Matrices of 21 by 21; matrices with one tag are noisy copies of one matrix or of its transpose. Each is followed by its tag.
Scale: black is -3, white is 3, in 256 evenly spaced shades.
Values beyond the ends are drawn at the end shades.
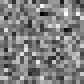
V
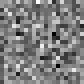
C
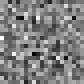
C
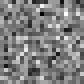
V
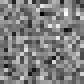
V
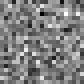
V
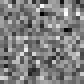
V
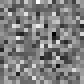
C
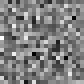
C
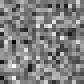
V
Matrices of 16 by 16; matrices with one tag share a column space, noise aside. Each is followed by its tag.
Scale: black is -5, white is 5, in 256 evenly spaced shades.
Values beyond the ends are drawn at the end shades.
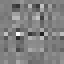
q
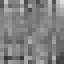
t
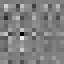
q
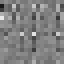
q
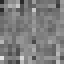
t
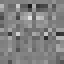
q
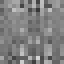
t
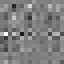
q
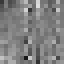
t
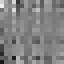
t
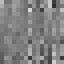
t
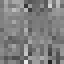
t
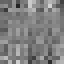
t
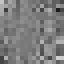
t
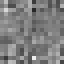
t
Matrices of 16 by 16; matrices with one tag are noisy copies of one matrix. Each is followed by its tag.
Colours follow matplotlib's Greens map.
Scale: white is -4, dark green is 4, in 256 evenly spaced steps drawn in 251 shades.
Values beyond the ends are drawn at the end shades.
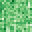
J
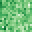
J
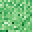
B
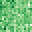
J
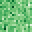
J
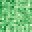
J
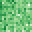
J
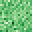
B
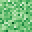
B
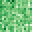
J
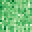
J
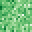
J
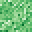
B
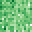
J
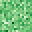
B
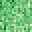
J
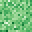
B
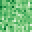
J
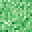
B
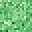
B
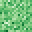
B
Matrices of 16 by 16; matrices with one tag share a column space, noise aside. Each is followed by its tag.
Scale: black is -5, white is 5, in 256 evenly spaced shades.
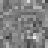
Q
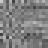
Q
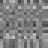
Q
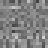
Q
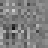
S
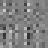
S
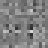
S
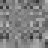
Q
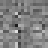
S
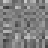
Q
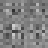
S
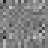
Q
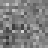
S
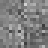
S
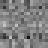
Q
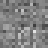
S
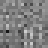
S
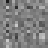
Q
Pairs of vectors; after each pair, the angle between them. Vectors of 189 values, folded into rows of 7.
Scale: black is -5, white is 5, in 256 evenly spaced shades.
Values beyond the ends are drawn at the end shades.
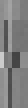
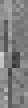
nearly parallel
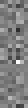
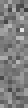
partly aligned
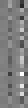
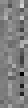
nearly opposite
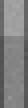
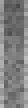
nearly opposite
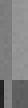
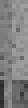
nearly parallel
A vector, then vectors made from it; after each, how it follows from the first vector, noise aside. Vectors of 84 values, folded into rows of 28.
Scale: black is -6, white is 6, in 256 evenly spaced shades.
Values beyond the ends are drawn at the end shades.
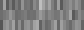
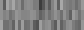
negated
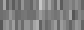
copied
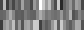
scaled up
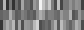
scaled up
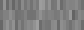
shrunk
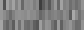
negated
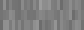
shrunk
